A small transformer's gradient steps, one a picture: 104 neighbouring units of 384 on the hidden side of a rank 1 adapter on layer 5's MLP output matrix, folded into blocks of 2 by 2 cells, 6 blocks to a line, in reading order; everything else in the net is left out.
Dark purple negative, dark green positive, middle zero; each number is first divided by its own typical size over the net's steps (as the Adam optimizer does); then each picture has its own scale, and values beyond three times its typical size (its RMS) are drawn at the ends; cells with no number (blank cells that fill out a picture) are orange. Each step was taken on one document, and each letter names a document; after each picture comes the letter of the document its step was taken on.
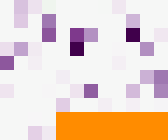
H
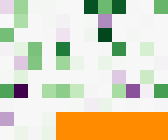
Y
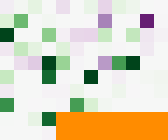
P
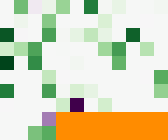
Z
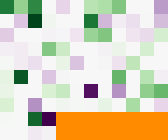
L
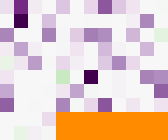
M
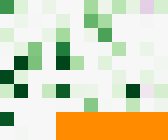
Y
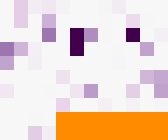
H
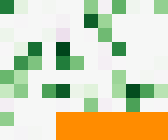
Y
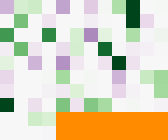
M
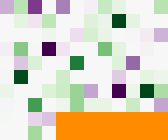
L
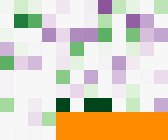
M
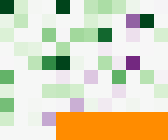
P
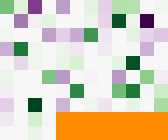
M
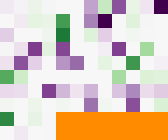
Y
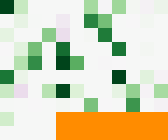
Y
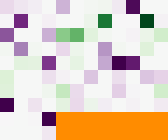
P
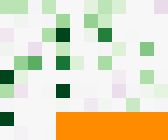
Y
